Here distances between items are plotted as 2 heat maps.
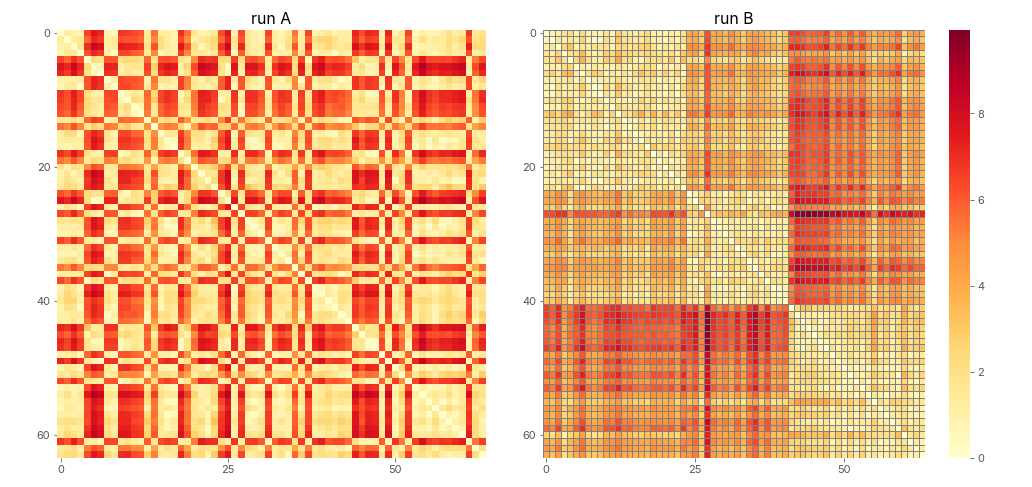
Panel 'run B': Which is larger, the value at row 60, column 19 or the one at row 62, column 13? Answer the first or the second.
the second
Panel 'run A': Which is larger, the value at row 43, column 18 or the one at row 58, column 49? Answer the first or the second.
the second
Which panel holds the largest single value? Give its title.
run B
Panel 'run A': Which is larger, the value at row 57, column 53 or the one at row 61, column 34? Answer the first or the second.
the second
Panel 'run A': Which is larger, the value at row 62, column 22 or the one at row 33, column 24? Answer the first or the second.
the second
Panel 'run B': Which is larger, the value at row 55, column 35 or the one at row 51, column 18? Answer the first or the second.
the second
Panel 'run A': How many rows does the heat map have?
64
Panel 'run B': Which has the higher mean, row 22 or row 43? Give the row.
43
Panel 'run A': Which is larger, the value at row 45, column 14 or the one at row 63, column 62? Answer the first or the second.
the second
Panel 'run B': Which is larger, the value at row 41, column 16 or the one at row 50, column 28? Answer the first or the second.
the first
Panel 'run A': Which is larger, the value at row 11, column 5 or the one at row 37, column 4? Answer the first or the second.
the first
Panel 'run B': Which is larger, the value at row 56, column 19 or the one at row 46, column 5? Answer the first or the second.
the second
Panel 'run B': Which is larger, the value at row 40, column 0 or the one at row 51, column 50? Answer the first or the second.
the first
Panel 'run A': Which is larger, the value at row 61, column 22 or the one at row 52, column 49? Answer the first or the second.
the first
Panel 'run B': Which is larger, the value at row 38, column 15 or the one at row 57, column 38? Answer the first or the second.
the second
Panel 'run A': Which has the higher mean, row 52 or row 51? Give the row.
52
